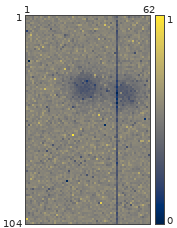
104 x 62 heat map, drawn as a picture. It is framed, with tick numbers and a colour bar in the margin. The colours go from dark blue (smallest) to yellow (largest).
The values are skewed, with a long tail toward low values. There are two dips. Column 46 stands out from the rest.
